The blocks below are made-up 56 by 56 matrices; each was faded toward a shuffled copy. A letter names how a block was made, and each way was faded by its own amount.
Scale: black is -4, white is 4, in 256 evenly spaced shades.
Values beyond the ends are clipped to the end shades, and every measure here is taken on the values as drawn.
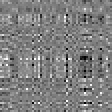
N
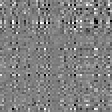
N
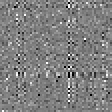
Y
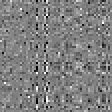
Y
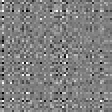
N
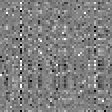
Y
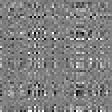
N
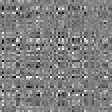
N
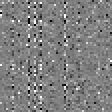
Y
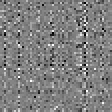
Y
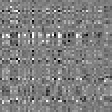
N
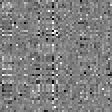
Y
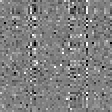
Y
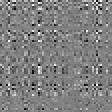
N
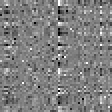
Y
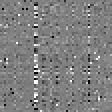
Y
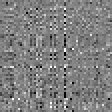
Y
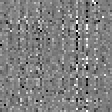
Y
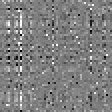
Y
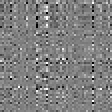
N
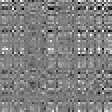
N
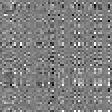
N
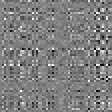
N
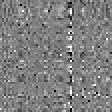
Y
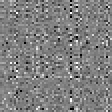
Y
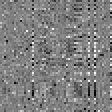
Y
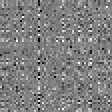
Y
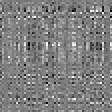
N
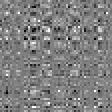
N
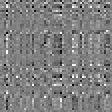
N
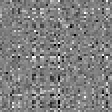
Y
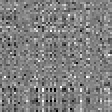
Y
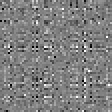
Y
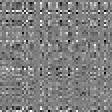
N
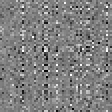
Y
